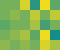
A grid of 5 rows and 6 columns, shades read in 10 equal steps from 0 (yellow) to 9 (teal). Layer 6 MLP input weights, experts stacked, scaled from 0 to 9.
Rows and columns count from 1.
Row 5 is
4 5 4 5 1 3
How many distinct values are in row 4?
6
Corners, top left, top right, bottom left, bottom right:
5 6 4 3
